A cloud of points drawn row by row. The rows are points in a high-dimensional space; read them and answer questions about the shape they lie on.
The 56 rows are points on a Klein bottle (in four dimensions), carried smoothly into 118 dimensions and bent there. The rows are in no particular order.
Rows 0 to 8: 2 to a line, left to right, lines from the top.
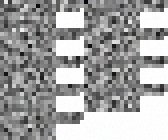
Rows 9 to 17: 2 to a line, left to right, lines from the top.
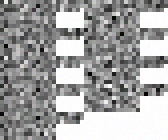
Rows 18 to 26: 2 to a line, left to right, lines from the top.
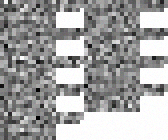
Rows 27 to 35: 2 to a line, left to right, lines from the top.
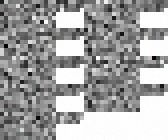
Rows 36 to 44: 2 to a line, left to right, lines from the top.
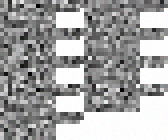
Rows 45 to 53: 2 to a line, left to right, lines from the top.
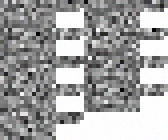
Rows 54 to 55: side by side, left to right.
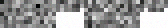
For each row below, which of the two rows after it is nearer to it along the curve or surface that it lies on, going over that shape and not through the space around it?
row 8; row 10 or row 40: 40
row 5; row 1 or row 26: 1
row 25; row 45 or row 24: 24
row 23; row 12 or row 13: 12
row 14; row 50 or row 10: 10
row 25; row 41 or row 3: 3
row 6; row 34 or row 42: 42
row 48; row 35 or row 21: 35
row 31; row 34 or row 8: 8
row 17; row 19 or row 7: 7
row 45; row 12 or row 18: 12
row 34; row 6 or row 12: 12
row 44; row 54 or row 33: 54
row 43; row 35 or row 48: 48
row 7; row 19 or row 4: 4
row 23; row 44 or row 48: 48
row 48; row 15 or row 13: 15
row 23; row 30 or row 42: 42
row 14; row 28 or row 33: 28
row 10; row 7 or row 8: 7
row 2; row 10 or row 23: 23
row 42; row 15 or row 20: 15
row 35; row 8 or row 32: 32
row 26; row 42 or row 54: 42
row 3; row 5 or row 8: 5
